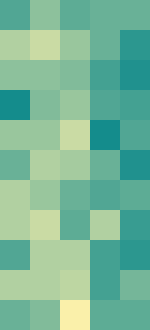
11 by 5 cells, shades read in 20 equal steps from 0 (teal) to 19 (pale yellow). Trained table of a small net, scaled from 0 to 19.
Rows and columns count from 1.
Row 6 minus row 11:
0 4 -7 1 -5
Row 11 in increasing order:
6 6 7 9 19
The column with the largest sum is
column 2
